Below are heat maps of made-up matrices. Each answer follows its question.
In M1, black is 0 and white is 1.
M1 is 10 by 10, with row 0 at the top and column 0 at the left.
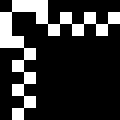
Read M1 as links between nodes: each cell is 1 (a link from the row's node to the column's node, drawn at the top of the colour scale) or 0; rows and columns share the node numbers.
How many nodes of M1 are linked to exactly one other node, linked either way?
6
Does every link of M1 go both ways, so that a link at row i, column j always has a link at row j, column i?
yes
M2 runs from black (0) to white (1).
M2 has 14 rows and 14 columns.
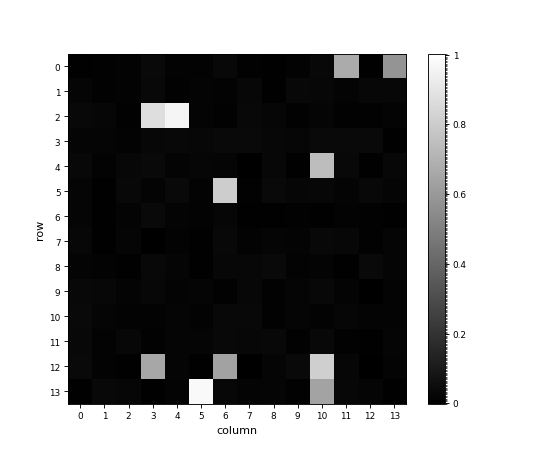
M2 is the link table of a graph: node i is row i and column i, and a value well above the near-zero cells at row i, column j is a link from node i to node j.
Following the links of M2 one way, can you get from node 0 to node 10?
yes
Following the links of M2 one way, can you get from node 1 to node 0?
no
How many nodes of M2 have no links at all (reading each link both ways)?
4
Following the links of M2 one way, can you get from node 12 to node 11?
no
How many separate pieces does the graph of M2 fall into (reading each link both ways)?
5
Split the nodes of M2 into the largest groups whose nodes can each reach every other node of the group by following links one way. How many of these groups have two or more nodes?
0
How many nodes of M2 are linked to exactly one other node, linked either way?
1
